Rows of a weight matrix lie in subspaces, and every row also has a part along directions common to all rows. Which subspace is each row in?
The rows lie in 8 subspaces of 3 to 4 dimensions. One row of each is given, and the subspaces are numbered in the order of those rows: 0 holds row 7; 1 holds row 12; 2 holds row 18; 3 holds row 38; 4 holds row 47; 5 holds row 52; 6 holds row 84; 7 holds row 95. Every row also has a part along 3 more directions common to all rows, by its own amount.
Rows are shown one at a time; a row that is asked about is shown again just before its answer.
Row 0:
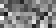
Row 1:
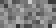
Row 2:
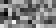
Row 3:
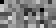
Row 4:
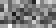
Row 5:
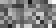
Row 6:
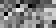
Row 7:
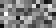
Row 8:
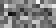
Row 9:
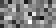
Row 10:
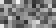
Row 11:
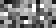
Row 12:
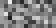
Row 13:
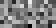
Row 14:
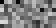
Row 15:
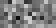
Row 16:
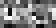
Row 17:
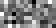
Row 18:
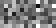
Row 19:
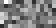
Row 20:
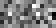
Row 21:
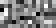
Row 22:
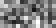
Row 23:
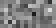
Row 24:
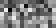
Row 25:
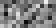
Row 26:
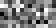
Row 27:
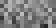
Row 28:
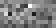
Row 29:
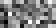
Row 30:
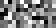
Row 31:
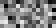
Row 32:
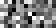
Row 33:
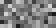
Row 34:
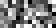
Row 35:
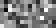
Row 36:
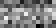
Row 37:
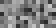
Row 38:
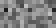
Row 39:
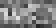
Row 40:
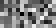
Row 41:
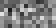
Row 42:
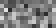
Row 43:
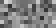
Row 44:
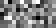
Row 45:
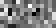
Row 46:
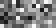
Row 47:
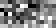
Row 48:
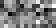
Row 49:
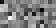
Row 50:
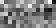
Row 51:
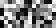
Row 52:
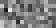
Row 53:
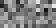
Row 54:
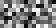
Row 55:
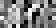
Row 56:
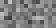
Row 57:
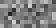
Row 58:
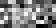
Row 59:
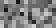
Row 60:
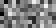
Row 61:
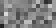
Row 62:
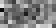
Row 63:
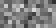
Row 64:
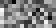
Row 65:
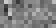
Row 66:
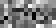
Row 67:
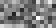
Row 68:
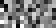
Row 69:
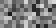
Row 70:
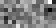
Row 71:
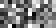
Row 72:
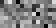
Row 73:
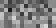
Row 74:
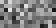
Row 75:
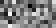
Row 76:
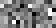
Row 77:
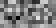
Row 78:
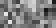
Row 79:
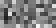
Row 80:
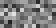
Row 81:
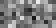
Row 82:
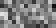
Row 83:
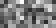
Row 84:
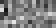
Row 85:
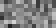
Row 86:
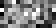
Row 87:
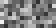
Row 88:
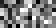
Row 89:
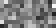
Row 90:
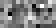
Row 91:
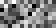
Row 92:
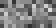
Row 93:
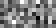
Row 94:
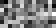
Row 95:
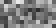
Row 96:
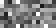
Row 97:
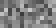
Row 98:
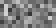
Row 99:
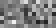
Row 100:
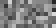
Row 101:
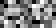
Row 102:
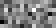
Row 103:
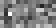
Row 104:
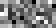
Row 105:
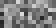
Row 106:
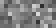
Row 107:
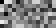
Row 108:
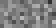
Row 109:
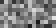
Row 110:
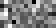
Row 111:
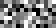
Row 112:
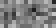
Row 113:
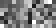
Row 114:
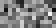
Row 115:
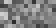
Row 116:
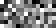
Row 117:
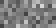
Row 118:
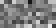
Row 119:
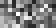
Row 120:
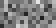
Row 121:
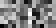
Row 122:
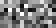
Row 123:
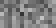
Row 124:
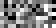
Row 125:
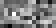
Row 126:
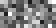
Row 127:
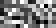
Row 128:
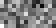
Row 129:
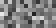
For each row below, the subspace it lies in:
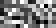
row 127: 1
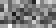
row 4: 6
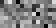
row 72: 2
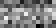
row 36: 4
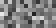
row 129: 1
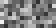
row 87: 6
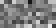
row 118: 7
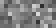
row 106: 2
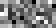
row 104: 6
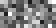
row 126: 7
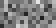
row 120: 5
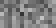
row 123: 3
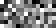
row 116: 5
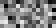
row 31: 7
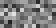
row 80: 2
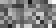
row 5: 7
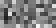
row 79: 2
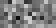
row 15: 1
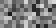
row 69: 2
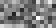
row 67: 6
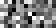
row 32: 1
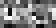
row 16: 4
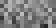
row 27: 3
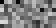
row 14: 5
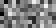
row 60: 6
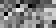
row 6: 4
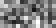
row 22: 1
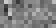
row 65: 7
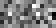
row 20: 2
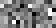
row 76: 4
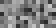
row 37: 5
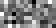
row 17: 6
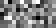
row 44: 1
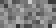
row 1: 7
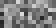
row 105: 3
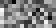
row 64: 0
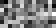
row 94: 6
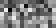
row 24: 3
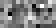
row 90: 2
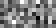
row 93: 1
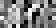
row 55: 0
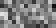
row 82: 6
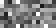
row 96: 2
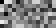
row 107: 5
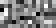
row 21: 6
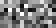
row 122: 3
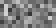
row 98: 0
